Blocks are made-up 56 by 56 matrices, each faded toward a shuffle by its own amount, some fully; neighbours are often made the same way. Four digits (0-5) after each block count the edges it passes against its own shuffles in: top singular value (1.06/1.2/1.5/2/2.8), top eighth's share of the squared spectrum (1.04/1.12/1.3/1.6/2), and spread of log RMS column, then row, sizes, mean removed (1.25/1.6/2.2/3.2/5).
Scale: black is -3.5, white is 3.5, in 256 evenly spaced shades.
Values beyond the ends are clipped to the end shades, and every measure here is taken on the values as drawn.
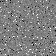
1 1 0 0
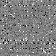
4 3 1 2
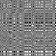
5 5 4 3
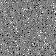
1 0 0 0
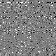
3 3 1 2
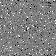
0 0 0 0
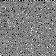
3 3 0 1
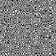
4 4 2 2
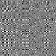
5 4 3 3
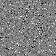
2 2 0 0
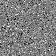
0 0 0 0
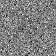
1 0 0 1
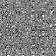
3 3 2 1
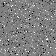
0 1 0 0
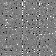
4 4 2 1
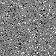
2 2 0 0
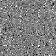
3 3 1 1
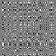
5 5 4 3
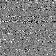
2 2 0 3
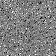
0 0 0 0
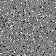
0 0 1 0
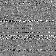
2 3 0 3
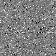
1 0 0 1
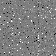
2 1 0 0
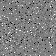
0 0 0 0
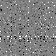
2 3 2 1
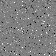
0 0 0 0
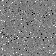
2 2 0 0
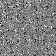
1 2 0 0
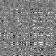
4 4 2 3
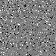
2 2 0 1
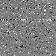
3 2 0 1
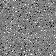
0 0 0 0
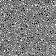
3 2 0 0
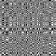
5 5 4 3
